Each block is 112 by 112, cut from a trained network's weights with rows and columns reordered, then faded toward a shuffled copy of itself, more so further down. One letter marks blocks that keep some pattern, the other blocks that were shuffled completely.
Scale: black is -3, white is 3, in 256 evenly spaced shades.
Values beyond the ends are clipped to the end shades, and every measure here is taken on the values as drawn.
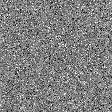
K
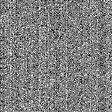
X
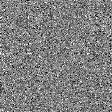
X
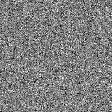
X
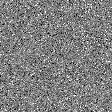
K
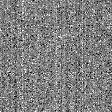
X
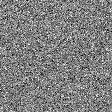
K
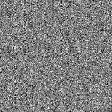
X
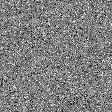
K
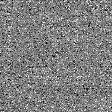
X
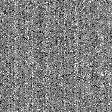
X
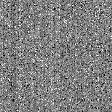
X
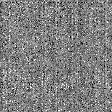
X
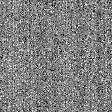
X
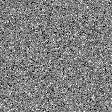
K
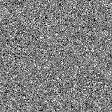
X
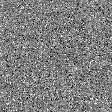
X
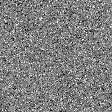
K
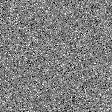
K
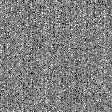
X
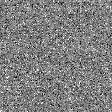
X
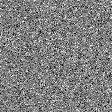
X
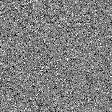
X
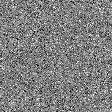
K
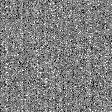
X
